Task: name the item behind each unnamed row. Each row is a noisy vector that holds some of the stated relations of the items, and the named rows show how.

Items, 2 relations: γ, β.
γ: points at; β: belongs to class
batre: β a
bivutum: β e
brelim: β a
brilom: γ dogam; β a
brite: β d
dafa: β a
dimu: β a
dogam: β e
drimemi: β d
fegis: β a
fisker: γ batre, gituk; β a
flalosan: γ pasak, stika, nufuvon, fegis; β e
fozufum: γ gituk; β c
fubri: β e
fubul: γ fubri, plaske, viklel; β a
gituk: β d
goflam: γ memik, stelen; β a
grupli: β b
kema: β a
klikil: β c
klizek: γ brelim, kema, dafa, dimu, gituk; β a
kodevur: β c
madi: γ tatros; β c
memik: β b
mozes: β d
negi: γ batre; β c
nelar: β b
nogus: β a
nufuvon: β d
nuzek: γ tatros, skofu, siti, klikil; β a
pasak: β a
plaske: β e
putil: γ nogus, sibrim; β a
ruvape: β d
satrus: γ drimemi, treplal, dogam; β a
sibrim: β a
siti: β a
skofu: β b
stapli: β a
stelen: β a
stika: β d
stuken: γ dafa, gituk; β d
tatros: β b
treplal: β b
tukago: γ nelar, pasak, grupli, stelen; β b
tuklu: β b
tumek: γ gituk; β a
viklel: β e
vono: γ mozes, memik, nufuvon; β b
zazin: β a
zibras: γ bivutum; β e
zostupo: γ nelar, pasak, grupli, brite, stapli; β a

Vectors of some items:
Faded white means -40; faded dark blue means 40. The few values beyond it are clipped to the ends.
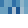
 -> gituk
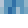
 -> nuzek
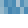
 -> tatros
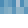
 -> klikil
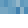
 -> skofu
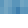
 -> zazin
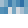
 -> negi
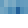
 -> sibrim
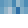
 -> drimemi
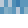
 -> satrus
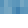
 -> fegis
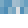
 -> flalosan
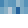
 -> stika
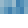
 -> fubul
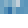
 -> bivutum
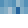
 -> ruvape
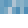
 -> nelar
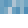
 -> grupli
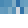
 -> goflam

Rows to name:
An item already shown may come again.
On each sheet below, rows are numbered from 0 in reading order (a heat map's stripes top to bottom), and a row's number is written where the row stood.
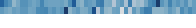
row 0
memik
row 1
siti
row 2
klizek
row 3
stuken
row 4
zostupo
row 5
fisker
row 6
stelen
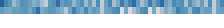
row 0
memik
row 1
bivutum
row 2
nufuvon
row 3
dogam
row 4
negi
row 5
negi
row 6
tatros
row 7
dogam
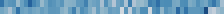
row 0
mozes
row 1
memik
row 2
treplal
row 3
kodevur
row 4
zostupo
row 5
batre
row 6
dafa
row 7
fozufum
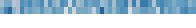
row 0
zibras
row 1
klikil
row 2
tukago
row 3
brite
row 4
madi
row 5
vono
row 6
stapli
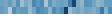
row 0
pasak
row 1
tatros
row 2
tumek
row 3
tuklu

